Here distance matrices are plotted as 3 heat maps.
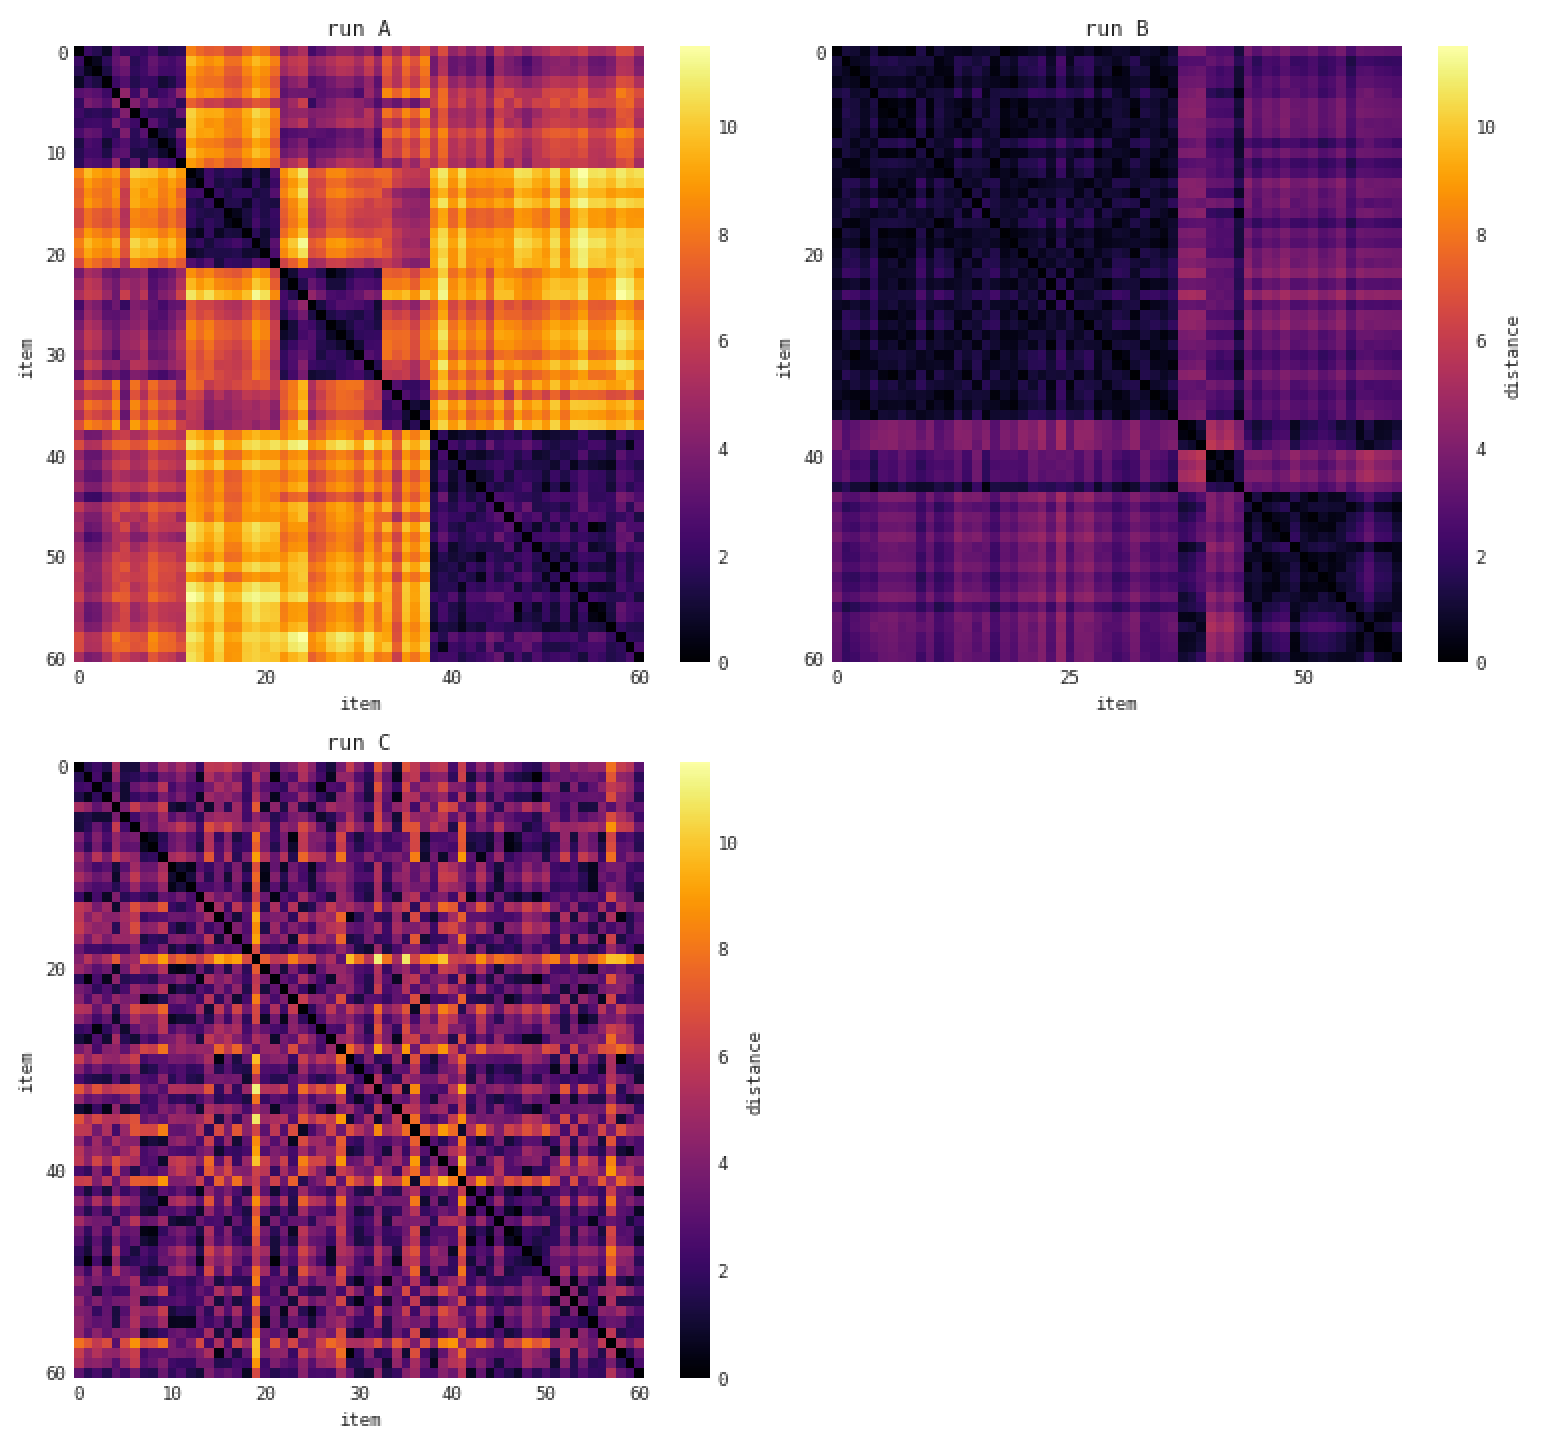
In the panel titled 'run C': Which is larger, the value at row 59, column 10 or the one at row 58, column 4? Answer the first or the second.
the second
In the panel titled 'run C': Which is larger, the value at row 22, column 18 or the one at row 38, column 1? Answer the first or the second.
the second
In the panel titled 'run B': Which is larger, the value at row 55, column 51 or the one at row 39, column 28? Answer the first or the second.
the second
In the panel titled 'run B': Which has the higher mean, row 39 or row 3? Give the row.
39
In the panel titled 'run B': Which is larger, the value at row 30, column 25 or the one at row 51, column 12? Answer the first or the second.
the second
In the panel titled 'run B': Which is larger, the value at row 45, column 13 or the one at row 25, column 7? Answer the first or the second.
the first
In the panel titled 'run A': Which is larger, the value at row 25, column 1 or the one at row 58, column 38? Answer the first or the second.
the first
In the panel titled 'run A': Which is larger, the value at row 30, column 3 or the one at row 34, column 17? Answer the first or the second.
the second
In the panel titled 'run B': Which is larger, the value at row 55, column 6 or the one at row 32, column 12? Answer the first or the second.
the first
